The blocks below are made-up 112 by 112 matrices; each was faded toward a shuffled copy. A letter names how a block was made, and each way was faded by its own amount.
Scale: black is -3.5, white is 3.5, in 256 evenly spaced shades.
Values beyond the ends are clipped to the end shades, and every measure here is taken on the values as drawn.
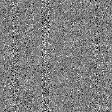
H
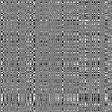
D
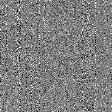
H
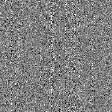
H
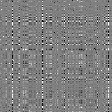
D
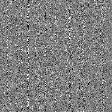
H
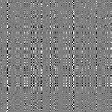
D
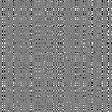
D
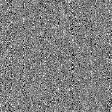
H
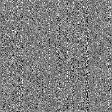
H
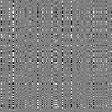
D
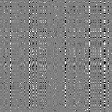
D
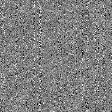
H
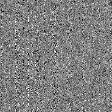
H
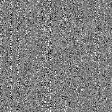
H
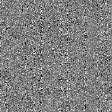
H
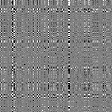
D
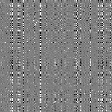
D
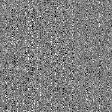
H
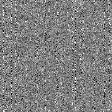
H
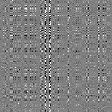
D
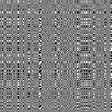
D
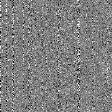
H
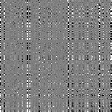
D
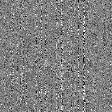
H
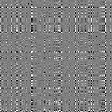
D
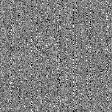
H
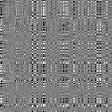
D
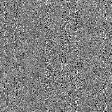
H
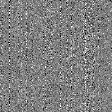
H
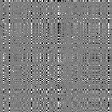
D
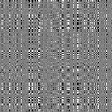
D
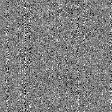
H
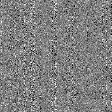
H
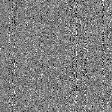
H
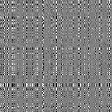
D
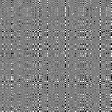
D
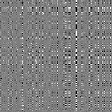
D
